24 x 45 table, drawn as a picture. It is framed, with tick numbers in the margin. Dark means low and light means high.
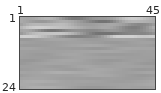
The distribution is heavy-tailed on both sides. The ninth with the lowest average is the top middle. Streaks run across, left to right. A horizontal seam about 30% of the way down splits the table, and the bottom part is calmer.
